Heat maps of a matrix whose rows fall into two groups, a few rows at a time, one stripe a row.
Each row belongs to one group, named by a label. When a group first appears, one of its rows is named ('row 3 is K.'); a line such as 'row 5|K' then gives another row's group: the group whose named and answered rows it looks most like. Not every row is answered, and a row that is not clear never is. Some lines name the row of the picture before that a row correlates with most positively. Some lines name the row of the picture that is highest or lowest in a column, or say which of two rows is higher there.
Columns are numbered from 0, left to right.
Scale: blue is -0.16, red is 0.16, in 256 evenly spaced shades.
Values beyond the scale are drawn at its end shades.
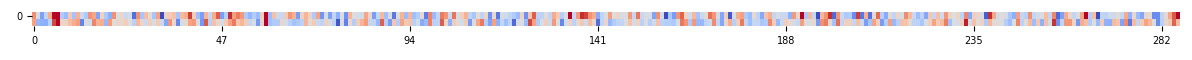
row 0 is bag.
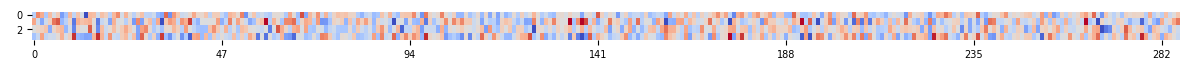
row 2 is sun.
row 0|bag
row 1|bag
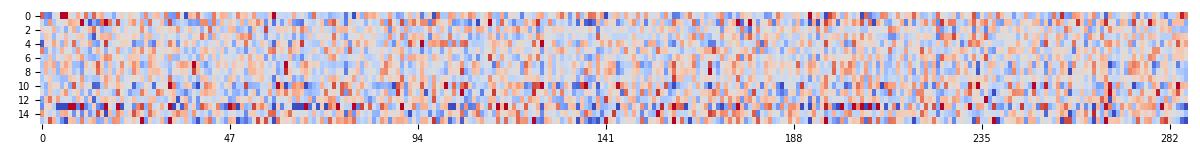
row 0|bag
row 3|bag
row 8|sun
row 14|sun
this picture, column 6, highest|0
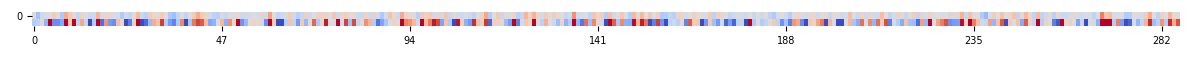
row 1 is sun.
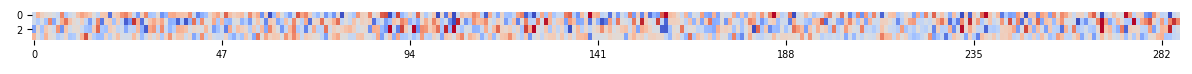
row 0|sun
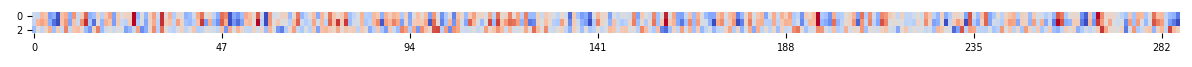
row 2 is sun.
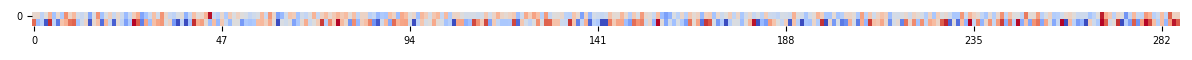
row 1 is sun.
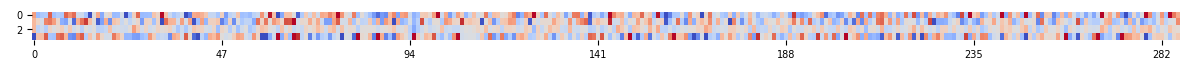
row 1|bag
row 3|sun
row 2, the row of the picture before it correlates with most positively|1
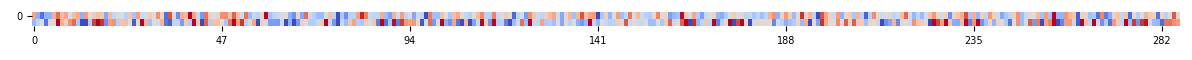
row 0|bag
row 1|bag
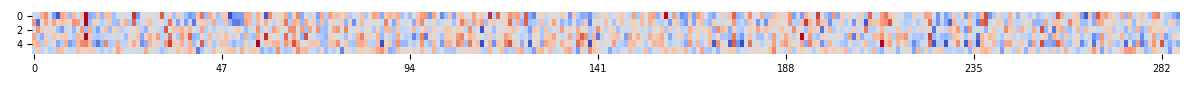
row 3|bag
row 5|sun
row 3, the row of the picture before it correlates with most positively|0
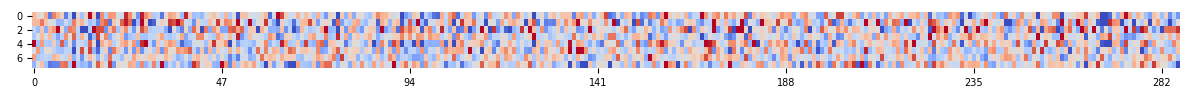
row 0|sun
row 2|bag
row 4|sun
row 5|bag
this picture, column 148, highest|2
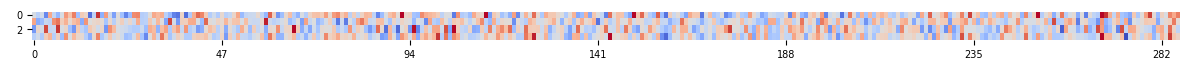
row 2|sun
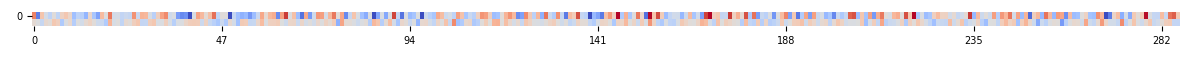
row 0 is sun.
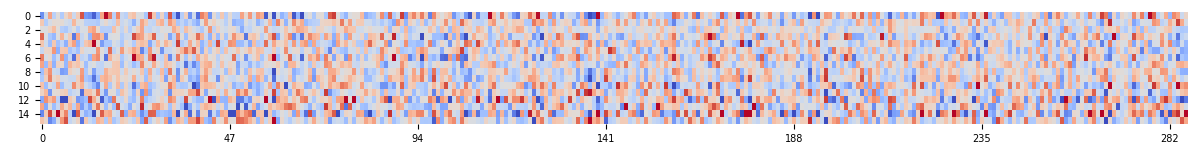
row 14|bag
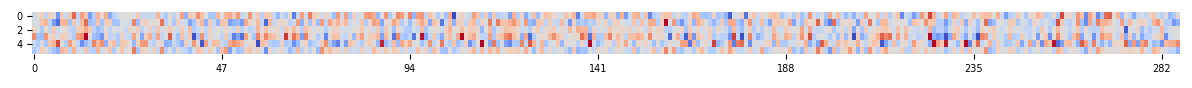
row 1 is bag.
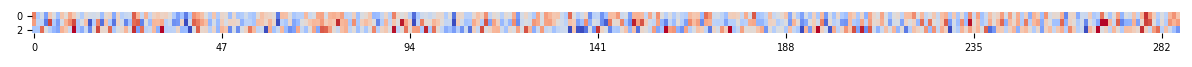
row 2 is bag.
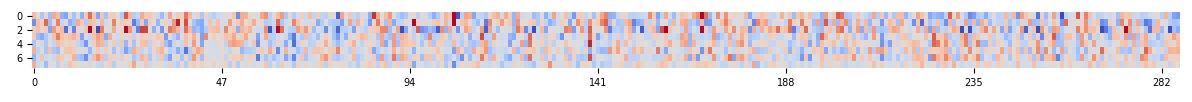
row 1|sun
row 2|sun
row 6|bag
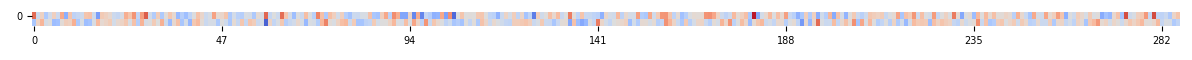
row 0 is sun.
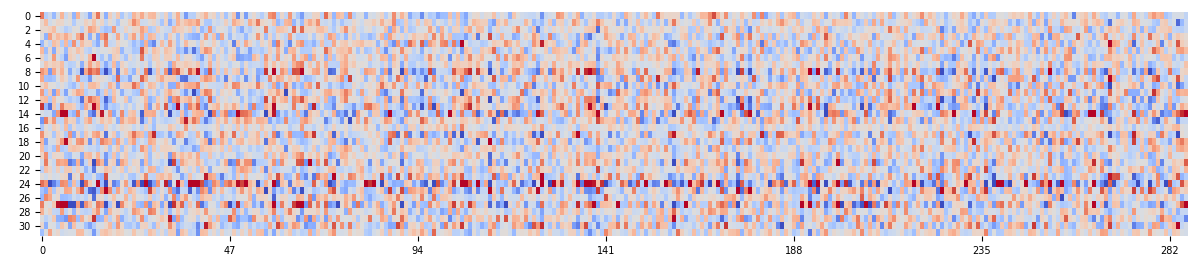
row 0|sun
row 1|sun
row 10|sun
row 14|bag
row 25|bag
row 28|sun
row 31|bag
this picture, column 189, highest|15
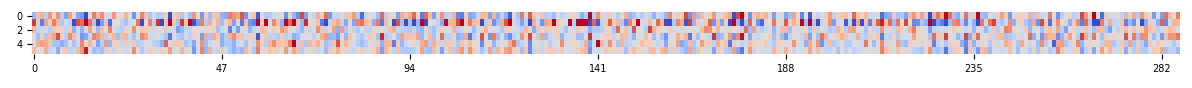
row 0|bag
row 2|sun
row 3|bag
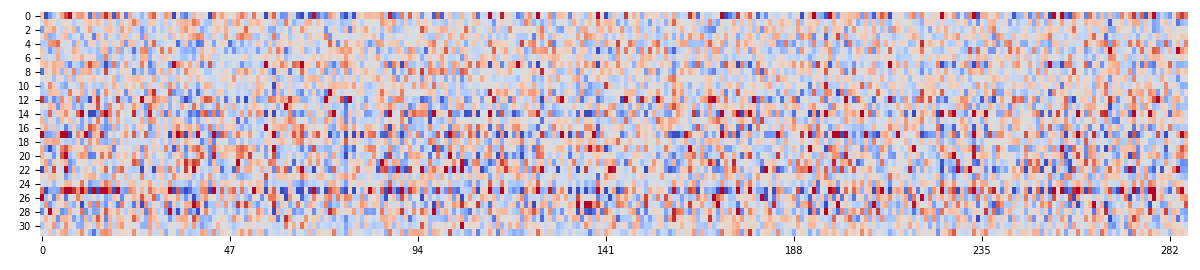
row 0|bag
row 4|bag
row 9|sun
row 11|bag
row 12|sun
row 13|sun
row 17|bag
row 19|bag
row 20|bag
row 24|bag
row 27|bag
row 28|bag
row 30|sun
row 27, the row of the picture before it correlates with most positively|1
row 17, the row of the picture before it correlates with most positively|1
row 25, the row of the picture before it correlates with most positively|3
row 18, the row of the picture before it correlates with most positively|4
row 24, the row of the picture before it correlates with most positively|3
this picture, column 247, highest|21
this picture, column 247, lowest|25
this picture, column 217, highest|22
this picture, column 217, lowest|26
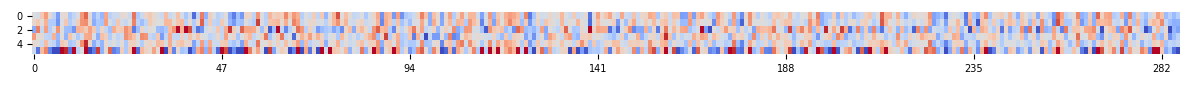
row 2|sun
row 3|sun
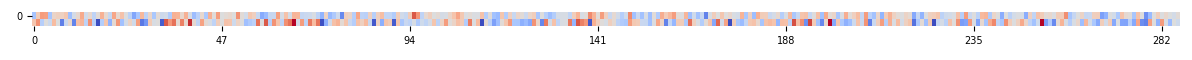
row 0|sun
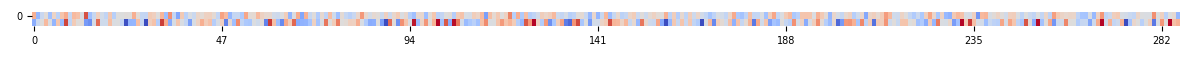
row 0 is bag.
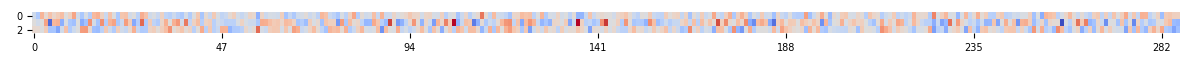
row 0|bag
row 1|sun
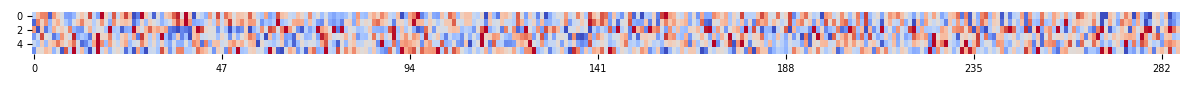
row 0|sun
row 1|sun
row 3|bag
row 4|bag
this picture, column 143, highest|0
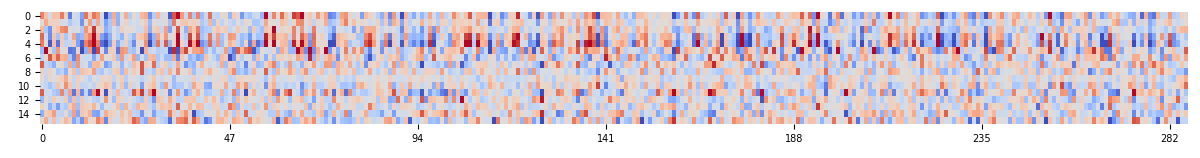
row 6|bag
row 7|sun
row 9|bag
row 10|bag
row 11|sun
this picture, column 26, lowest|15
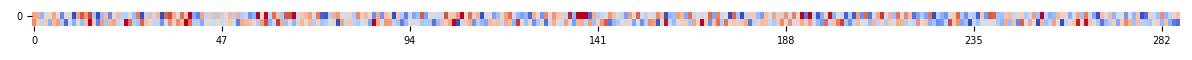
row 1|sun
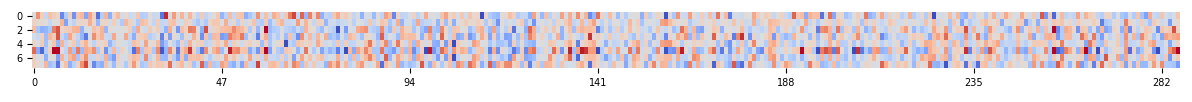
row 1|sun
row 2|bag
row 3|bag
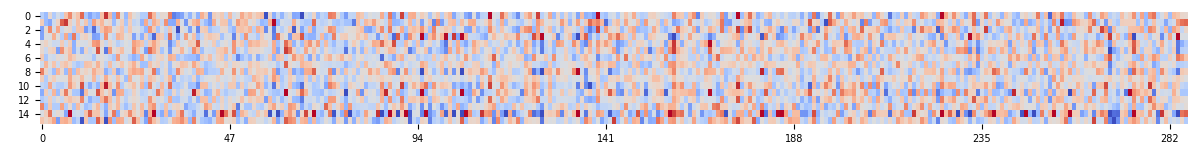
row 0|bag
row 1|bag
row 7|sun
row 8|sun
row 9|bag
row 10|bag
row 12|bag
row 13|sun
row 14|sun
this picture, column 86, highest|11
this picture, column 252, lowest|0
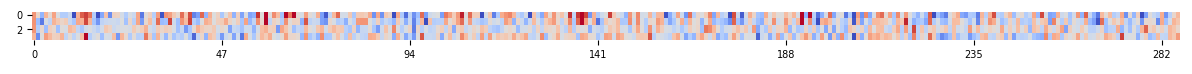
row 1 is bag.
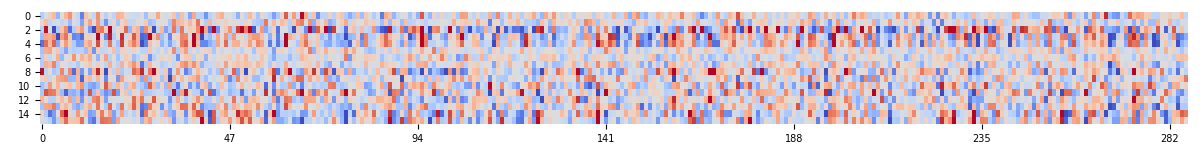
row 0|sun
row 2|bag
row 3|sun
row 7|sun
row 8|sun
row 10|bag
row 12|sun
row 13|sun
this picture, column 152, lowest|3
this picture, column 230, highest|8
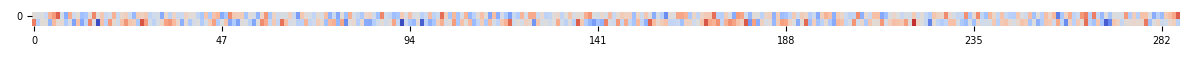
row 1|sun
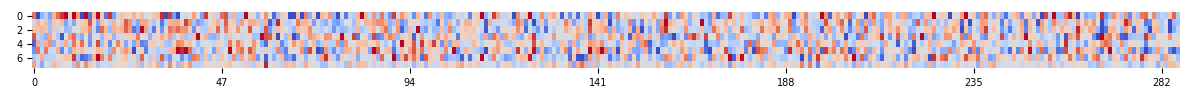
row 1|sun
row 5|sun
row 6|bag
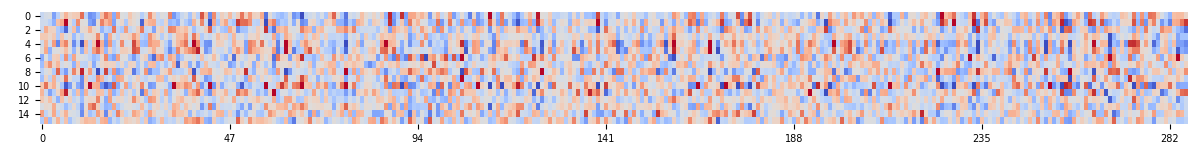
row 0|bag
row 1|bag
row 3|sun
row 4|sun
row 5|sun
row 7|bag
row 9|sun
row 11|bag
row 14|sun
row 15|sun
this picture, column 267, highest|6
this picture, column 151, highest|11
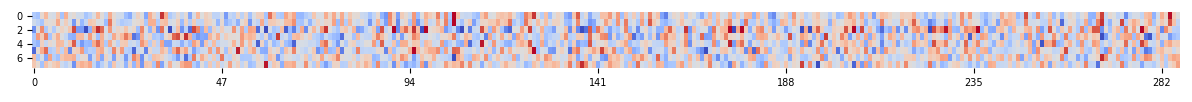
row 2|bag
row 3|sun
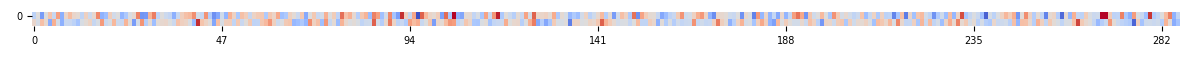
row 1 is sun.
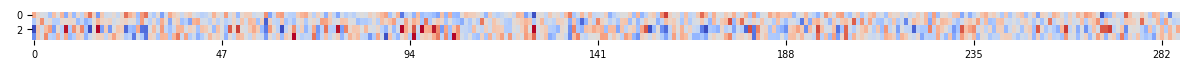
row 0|sun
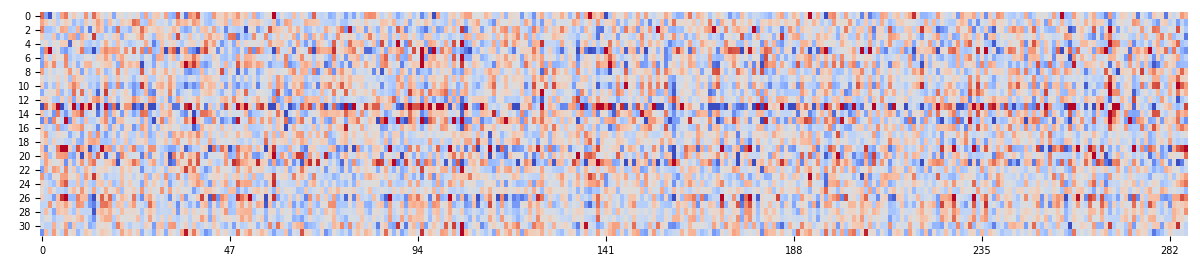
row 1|sun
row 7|sun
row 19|bag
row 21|sun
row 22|sun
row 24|bag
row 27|bag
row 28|bag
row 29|bag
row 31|sun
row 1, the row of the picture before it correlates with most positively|0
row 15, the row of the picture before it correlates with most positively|3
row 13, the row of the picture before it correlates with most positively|2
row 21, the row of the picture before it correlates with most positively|0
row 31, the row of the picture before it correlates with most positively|3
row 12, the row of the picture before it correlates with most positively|0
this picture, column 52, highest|26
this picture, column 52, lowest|14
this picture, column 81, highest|13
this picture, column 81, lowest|5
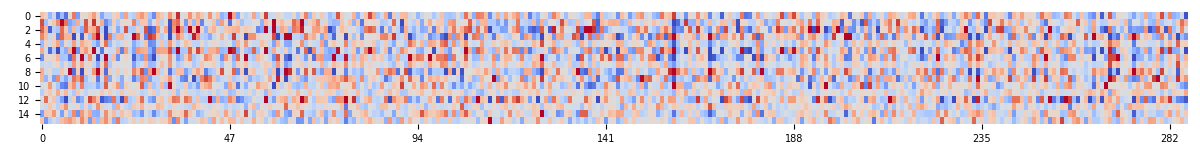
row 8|sun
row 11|bag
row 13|sun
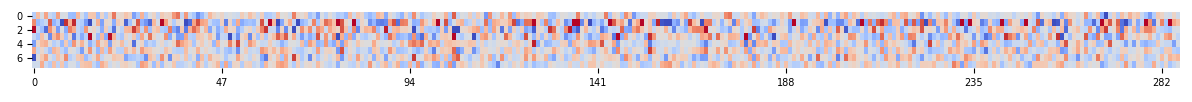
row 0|sun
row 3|sun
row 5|sun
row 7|sun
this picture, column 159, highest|7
